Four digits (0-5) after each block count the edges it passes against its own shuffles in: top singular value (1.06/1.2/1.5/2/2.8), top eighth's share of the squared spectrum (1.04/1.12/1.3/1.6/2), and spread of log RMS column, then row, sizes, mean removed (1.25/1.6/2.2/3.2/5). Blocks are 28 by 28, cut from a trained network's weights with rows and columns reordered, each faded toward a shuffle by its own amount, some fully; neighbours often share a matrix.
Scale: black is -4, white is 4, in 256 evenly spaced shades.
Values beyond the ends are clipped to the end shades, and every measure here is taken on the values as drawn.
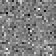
0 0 0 0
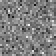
0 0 0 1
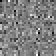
2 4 2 2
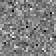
0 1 0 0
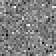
0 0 0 0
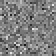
2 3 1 1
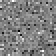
0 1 0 0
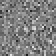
2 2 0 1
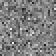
0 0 0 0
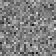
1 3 0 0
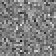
1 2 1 1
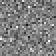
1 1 0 0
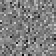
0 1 0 0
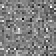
2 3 2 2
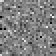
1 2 0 0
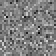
2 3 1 1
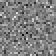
0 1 0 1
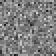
1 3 0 1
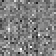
2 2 0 1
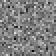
2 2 0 0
